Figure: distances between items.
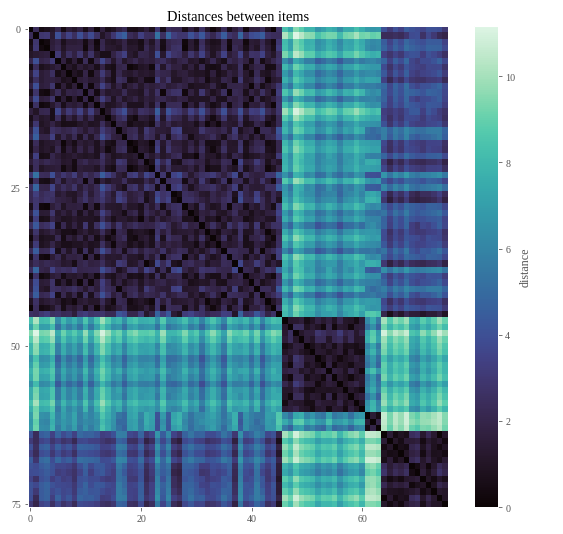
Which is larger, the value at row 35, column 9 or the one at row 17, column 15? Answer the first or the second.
the second
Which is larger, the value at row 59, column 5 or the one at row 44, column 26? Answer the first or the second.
the first
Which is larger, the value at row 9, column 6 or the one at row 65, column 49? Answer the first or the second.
the second
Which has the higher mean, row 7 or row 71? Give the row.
71
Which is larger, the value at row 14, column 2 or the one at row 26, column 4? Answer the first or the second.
the second
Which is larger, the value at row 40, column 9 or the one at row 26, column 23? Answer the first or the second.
the second
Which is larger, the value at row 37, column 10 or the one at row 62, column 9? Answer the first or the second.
the second
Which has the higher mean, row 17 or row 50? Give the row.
50
